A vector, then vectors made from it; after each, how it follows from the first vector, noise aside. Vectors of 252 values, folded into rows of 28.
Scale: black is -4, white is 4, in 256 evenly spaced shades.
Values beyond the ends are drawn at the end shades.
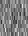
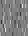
partly zeroed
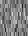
negated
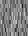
negated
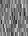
copied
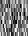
scaled up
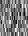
scaled up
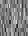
negated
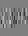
partly zeroed
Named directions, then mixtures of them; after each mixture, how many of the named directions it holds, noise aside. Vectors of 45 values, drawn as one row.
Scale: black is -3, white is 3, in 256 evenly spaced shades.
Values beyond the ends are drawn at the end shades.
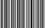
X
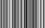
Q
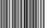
one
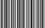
one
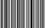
one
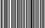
two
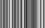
one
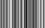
one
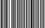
two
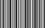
one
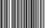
two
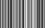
one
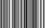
one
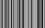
two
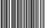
two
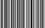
one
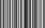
two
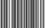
two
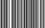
two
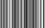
one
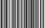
two
